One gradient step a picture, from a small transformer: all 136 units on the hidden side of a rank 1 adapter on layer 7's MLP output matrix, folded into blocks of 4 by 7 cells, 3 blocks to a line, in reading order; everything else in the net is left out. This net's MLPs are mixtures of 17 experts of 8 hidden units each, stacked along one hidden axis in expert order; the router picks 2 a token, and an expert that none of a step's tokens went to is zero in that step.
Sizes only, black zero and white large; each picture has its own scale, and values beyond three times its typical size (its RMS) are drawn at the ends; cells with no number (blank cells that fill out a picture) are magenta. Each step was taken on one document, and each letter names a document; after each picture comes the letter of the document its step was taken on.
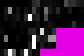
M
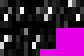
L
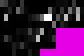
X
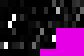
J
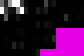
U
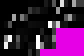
J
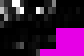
U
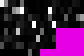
X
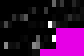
J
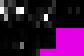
U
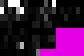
U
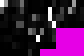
X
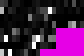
M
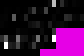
J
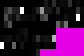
L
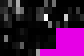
U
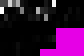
U
